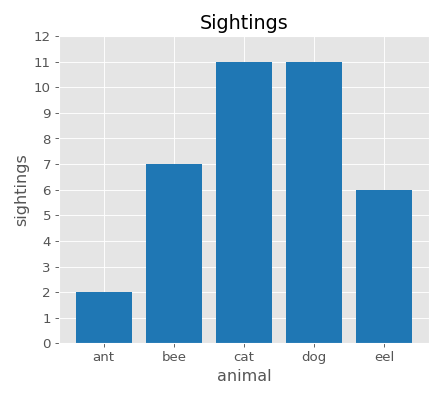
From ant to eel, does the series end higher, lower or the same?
higher
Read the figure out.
Title: Sightings
x-axis: animal, ticks ant bee cat dog eel
y-axis: sightings, ticks 0 1 2 3 4 5 6 7 8 9 10 11 12
Values:
2 7 11 11 6
